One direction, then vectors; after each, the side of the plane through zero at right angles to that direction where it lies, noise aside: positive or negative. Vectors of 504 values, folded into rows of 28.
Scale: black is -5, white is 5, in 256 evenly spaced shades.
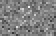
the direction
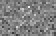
positive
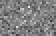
positive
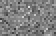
positive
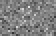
positive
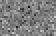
negative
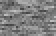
negative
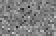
negative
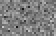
negative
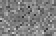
negative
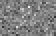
positive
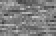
positive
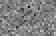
negative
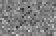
negative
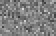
positive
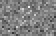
positive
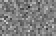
negative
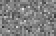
positive
